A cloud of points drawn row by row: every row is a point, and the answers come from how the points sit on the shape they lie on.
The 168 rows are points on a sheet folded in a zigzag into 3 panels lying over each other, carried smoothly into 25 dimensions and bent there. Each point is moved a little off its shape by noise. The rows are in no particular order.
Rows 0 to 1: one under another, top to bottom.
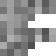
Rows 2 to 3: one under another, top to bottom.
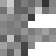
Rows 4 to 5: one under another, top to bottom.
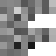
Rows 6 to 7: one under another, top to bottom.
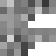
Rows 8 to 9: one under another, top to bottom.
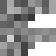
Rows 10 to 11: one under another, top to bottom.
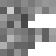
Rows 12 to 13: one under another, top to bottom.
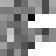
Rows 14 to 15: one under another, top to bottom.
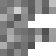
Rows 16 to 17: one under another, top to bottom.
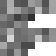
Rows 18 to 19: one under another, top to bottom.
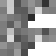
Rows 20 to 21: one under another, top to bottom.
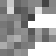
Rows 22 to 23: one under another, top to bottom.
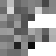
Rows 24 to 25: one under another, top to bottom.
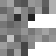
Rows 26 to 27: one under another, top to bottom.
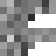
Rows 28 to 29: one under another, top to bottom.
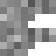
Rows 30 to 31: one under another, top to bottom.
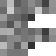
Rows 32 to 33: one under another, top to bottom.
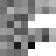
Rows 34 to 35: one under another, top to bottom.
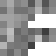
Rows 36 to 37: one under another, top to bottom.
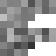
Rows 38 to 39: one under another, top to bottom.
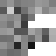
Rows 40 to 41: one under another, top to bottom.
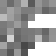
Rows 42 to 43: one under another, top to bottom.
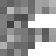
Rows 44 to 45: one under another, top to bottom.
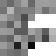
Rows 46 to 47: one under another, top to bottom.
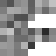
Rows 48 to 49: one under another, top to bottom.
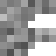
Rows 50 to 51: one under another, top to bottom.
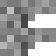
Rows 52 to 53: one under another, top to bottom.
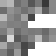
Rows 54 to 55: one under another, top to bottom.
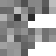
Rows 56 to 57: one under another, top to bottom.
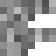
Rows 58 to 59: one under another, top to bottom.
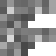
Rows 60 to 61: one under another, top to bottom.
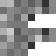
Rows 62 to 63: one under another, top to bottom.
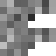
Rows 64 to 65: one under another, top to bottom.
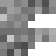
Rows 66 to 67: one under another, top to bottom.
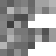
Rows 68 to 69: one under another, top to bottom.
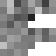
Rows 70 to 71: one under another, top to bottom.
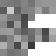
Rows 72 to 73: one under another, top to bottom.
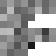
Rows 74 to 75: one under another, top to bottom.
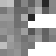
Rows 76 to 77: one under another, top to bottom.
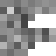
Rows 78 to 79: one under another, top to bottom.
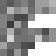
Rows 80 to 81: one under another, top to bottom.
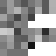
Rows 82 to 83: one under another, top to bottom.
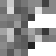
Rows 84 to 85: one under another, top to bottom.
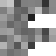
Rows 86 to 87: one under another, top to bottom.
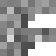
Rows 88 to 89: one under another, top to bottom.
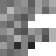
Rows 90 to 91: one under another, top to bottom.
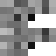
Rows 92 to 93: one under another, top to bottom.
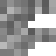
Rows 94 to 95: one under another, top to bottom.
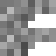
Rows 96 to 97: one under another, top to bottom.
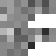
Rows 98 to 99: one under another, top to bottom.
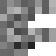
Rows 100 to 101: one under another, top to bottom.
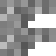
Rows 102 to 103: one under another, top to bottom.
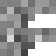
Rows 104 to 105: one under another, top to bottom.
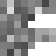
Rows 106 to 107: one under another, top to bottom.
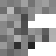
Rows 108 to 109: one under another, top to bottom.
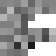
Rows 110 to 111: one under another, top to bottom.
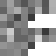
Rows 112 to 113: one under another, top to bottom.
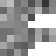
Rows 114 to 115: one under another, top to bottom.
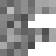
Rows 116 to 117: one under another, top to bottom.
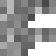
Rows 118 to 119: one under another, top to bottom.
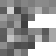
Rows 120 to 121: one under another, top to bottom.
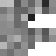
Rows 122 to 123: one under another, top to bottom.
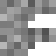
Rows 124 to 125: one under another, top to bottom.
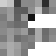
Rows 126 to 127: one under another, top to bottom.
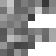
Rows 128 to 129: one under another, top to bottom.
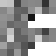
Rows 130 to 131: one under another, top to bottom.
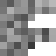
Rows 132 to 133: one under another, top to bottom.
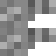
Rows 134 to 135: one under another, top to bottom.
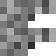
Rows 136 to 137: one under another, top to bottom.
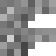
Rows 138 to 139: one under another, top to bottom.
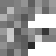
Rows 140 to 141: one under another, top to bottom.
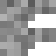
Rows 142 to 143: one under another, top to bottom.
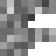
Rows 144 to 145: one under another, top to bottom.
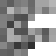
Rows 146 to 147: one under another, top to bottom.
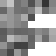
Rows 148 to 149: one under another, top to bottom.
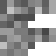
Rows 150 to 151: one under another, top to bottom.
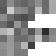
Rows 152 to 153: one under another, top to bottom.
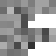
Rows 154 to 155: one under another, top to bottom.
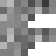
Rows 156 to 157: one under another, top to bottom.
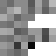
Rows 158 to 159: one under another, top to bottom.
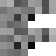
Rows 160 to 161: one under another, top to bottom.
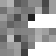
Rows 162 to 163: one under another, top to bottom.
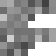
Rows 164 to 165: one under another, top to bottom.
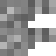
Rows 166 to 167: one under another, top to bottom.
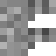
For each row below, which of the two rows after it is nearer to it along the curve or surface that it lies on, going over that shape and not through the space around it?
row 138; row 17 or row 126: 126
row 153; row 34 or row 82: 34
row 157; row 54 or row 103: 54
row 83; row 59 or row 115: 59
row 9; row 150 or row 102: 102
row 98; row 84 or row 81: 84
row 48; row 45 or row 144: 45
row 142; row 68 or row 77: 68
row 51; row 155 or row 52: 155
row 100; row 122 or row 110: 110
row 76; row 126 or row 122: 126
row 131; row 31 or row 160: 160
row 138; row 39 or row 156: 39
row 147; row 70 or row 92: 70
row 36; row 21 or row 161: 21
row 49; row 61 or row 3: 3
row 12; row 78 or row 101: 101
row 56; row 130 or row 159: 159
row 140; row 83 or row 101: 101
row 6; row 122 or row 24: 122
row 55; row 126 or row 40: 126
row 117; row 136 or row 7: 136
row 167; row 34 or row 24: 34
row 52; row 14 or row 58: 14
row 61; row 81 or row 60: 81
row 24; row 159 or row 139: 159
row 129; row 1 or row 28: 1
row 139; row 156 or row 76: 76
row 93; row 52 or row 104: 52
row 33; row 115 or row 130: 115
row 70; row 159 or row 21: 159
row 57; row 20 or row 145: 20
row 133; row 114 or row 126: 126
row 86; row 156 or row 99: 99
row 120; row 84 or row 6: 6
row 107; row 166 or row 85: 85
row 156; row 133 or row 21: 21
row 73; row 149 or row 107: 107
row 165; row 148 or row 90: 90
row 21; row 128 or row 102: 128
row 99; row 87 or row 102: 87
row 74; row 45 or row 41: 45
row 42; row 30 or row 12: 30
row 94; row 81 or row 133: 81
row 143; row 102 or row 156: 102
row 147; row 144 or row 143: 144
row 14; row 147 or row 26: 26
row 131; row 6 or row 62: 62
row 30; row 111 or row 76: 76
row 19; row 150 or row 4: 150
